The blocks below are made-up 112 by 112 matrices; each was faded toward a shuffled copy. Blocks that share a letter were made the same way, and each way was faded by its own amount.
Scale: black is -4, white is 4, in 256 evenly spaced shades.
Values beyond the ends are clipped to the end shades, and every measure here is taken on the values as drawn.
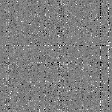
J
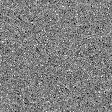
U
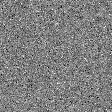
U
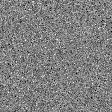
U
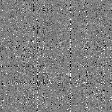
J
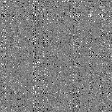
J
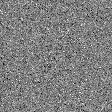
U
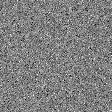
U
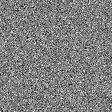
U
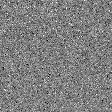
U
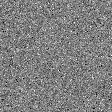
U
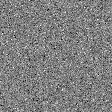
U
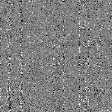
J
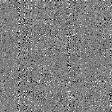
J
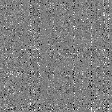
J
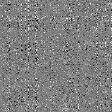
J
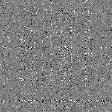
J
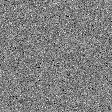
U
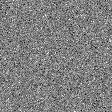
U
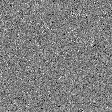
U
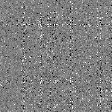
J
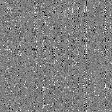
J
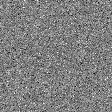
U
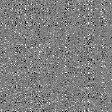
J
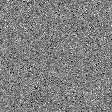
U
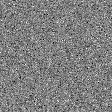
U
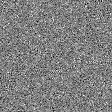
U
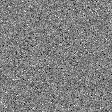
U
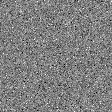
U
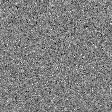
U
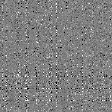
J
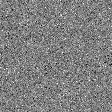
U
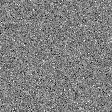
U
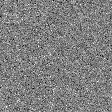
U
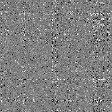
J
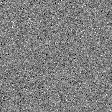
U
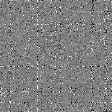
J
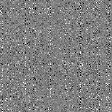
J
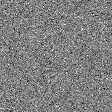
U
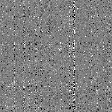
J
